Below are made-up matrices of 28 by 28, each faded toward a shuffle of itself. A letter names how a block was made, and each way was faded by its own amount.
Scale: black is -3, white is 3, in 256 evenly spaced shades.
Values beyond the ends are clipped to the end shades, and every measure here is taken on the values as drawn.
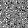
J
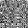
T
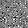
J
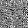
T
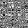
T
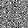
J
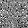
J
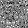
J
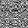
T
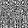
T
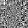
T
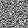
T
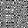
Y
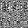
T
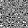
Y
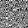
T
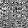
T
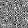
T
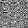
T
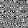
Y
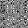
Y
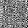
T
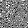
J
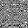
Y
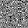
J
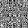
T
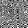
Y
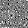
J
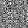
T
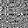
Y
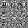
T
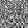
T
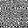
Y
